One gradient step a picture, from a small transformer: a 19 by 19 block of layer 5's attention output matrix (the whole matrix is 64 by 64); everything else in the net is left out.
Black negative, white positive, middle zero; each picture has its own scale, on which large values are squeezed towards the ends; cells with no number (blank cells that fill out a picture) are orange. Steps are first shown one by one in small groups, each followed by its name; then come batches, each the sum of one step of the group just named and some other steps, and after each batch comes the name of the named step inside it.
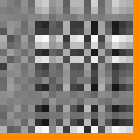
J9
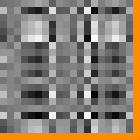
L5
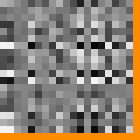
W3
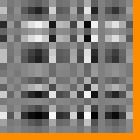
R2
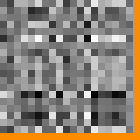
R2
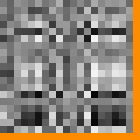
R2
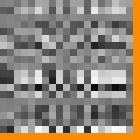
J9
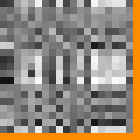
W3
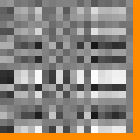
R2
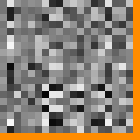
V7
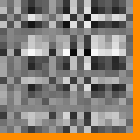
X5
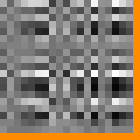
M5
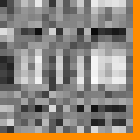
V7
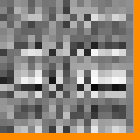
X5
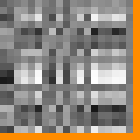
X5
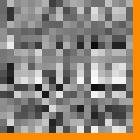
V7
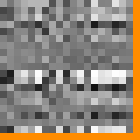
M5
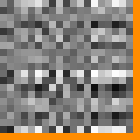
M5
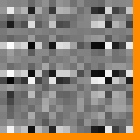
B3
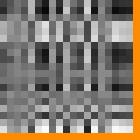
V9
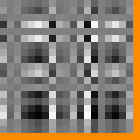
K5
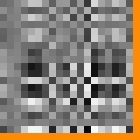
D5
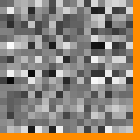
B3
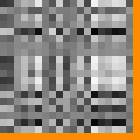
D5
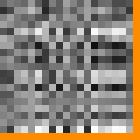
V9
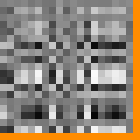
K5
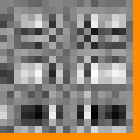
K5
